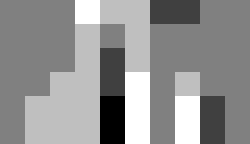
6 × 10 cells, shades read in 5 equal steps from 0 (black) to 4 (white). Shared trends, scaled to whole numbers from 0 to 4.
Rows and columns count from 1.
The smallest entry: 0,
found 2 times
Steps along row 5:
up same same down up down up down up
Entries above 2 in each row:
3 2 2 4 5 5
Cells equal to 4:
6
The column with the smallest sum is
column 5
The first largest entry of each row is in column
4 4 4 6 6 6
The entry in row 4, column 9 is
2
